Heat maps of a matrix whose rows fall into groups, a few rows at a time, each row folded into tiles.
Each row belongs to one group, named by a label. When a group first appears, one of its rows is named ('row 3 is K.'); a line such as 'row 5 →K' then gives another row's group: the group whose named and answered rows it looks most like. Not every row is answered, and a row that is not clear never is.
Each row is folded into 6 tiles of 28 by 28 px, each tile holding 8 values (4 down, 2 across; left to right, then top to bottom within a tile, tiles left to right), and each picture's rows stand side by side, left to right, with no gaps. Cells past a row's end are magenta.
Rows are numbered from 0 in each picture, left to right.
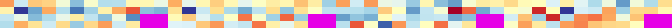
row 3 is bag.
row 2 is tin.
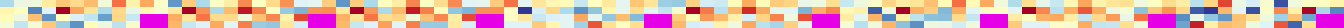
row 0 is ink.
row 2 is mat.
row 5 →ink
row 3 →tin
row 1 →mat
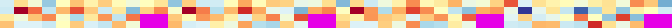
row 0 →mat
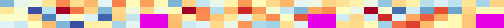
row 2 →bag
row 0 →ink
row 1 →mat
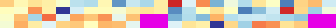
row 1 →tin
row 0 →bag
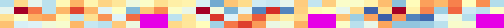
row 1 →bag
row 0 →mat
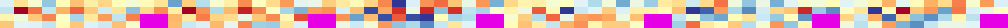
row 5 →ink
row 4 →tin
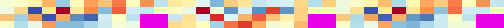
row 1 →bag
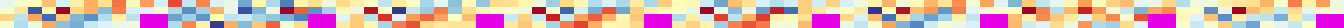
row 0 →ink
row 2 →bag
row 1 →tin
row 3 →bag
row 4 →bag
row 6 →mat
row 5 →ink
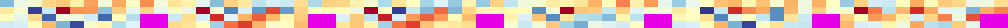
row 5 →mat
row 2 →bag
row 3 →ink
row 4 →ink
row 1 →bag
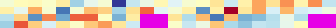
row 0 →bag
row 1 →ink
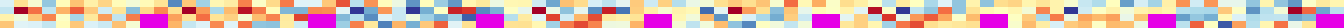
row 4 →ink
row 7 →tin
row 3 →bag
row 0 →mat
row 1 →mat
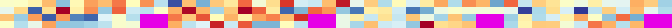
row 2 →tin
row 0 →ink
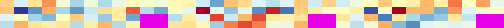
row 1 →bag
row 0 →tin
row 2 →ink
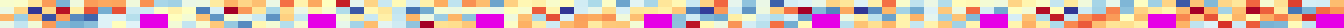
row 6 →bag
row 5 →tin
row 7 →mat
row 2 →tin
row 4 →tin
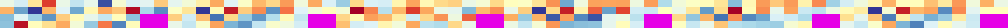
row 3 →ink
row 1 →ink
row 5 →ink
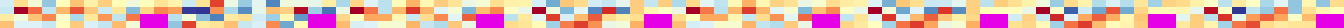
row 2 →mat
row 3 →bag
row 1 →tin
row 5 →bag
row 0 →mat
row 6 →bag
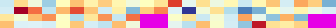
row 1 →tin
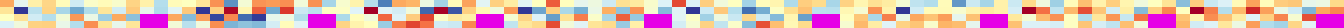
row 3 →tin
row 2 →bag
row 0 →tin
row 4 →tin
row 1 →ink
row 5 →bag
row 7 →mat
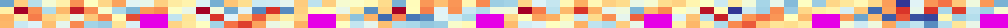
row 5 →ink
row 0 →mat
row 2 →ink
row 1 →bag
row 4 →bag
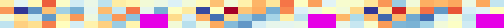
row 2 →ink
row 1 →ink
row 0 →tin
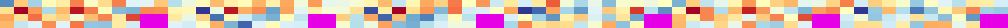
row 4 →mat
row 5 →tin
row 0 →mat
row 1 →ink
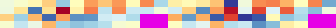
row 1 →ink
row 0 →ink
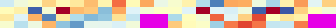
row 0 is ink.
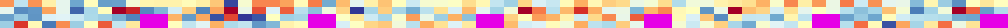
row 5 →tin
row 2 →tin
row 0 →tin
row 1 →ink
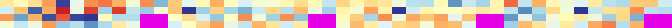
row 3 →tin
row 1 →tin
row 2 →bag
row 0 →ink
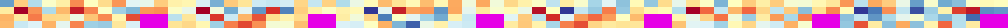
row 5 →tin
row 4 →mat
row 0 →mat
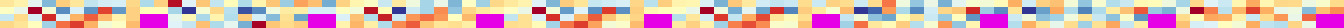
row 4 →bag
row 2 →bag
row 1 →tin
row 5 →tin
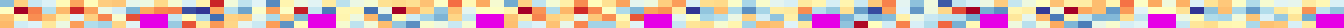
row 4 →tin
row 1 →tin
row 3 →mat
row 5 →tin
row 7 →tin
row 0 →mat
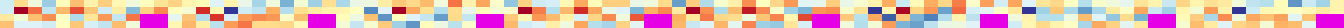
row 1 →bag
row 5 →ink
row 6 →tin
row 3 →mat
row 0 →mat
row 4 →mat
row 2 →ink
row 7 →bag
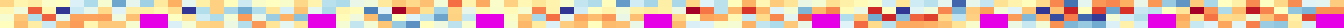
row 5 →bag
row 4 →mat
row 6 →ink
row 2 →ink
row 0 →bag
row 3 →bag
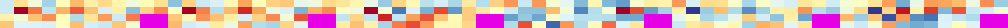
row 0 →mat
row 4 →tin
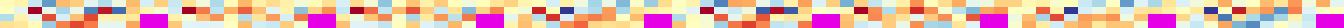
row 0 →bag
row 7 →ink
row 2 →mat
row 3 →bag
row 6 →bag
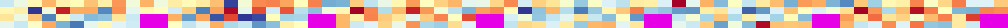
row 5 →mat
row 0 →ink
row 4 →tin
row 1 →ink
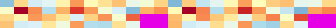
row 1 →mat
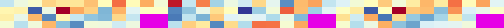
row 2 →ink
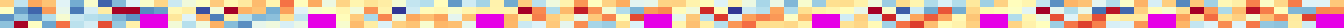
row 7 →mat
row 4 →bag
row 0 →tin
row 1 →ink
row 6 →bag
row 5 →bag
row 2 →bag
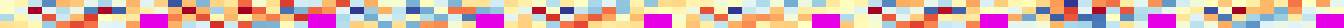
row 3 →bag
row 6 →ink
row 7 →ink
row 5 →bag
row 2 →tin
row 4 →bag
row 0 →bag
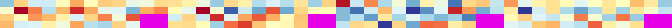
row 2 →tin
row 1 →bag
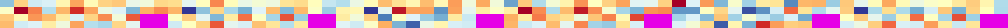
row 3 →mat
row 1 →tin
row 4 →tin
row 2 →ink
